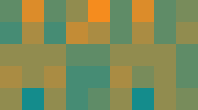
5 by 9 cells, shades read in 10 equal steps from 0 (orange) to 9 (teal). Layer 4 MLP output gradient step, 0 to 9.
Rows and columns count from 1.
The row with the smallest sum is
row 1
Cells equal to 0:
1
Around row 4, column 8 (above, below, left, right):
4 4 5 6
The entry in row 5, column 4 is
7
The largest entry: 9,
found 2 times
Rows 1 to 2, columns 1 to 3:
6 1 6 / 7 3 7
